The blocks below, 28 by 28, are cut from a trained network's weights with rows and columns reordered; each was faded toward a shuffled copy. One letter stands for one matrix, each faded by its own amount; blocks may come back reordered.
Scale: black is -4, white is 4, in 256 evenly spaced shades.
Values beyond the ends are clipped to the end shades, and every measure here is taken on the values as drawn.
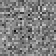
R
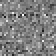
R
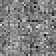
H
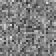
H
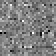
H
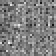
H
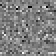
R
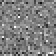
R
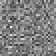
R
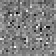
H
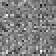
R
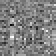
R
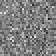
H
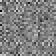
R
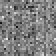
H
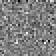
H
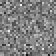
H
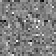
R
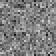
R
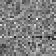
H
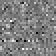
R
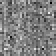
H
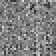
H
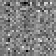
R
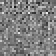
H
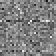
H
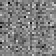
H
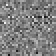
H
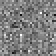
R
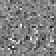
R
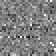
R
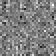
R
